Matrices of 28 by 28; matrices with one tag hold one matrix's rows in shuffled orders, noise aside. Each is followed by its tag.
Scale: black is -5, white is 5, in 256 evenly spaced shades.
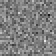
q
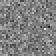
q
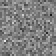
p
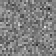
q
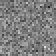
q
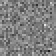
q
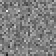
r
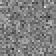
q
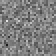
r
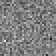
p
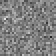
p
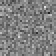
q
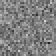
q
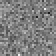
q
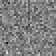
r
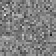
p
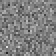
r
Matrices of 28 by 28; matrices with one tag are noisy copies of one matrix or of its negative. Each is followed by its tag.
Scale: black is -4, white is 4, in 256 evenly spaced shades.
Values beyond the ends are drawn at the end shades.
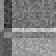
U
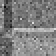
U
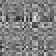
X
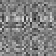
X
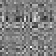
X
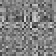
X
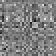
X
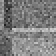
U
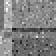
U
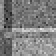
U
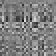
X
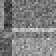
U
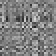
X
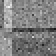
U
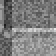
U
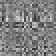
X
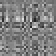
X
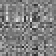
X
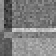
U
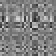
X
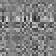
X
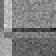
U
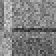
U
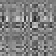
X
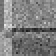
U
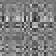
X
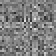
X
